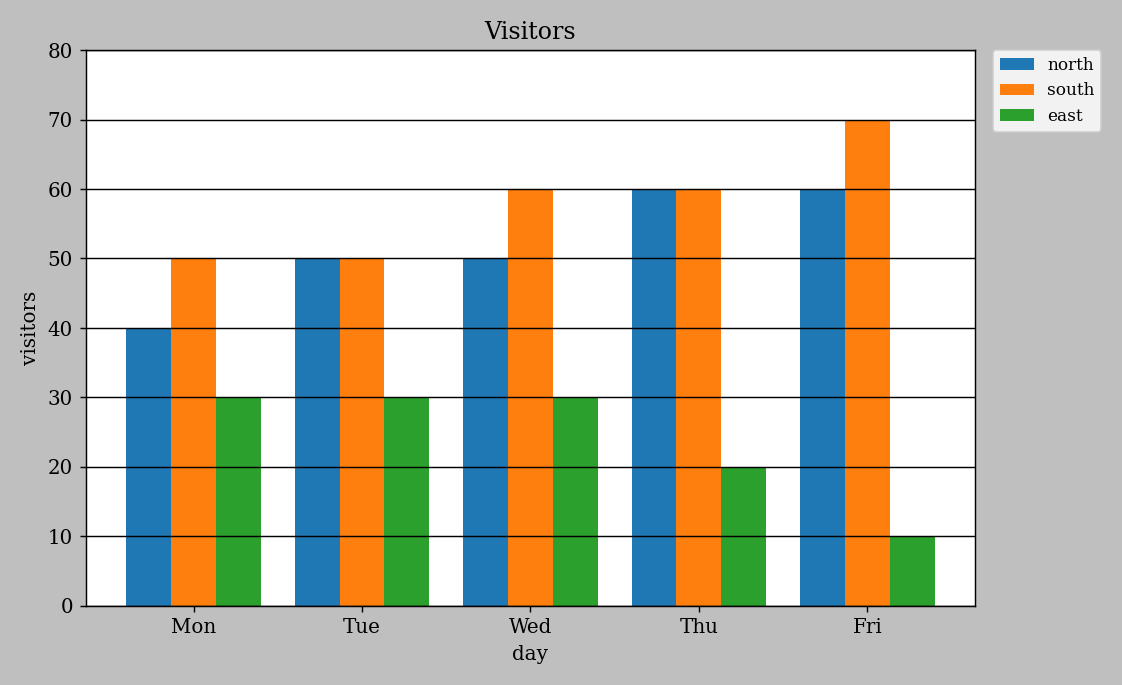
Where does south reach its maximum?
Fri
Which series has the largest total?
south
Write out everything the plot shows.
Title: Visitors
x-axis: day, ticks Mon Tue Wed Thu Fri
y-axis: visitors, ticks 0 10 20 30 40 50 60 70 80
Legend: north, south, east
Values:
north: 40 50 50 60 60
south: 50 50 60 60 70
east: 30 30 30 20 10
